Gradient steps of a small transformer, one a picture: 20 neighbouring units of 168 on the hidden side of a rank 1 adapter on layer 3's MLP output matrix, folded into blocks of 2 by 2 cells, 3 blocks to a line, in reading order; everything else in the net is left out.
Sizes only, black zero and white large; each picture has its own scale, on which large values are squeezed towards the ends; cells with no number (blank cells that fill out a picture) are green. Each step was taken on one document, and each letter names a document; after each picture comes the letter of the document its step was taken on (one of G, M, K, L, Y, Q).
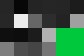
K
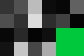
K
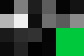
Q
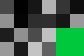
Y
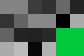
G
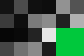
K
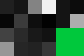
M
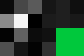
Q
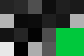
Y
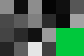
G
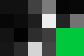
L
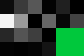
Q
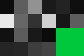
Q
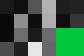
L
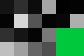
G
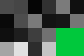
G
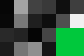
G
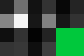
Q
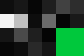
Q
